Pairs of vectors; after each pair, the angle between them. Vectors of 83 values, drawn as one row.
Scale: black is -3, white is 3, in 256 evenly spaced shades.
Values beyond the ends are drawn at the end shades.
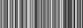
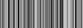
nearly opposite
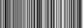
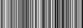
nearly opposite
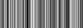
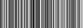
partly opposed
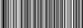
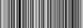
partly opposed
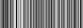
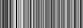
nearly parallel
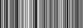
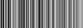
partly opposed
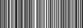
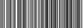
partly opposed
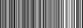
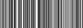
partly aligned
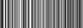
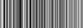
nearly opposite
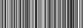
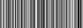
nearly opposite
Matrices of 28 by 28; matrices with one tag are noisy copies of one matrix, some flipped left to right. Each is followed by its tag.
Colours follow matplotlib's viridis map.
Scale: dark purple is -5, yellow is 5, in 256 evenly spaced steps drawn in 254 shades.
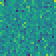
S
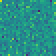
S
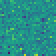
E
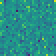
S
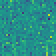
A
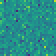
S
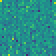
S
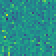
A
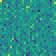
S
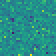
E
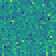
A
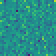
S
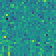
A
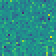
A
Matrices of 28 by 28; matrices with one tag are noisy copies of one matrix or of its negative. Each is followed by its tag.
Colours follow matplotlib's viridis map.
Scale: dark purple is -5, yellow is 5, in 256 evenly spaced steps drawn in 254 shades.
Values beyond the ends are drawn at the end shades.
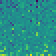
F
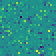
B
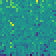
F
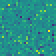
B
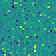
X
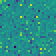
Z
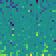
F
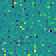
X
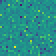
Z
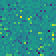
B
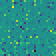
X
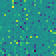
X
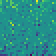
F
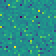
Z
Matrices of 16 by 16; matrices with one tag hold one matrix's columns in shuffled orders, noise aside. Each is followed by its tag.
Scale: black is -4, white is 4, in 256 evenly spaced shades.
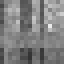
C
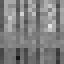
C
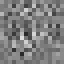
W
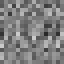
W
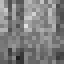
C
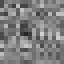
W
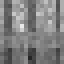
C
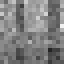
C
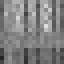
C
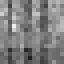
C
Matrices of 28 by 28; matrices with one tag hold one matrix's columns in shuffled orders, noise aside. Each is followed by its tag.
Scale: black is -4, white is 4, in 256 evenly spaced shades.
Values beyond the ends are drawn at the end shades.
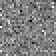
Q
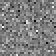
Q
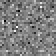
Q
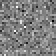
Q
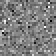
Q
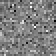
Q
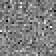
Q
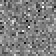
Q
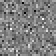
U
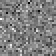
U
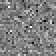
Q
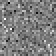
U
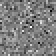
Q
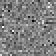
Q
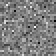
Q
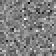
U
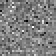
Q
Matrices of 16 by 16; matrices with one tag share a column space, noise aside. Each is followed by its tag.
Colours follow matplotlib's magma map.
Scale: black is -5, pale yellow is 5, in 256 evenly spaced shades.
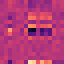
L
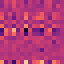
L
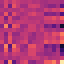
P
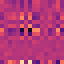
L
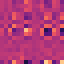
L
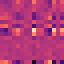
L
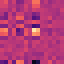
L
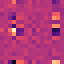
L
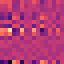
L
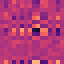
L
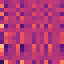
P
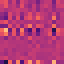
L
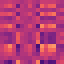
P
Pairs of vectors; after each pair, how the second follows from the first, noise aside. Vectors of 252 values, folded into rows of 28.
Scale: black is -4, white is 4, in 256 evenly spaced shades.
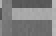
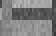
negated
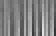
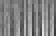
copied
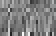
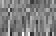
copied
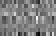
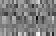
negated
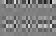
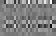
negated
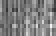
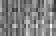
copied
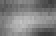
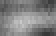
copied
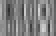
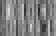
negated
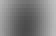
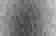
copied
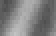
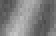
copied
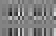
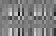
negated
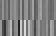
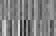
negated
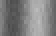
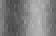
copied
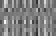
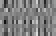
negated
